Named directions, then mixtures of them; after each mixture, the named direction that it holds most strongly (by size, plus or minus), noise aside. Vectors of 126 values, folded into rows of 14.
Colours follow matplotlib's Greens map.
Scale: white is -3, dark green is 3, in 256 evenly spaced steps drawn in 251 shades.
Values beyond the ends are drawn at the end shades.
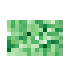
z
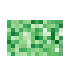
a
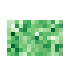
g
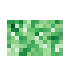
g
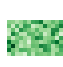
a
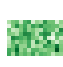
a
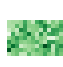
z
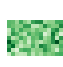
a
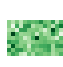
g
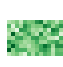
g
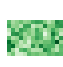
a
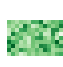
a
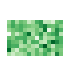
z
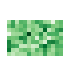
z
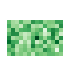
a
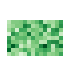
z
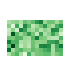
g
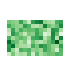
a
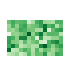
z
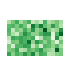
a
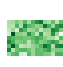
g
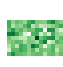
z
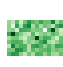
g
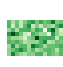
a
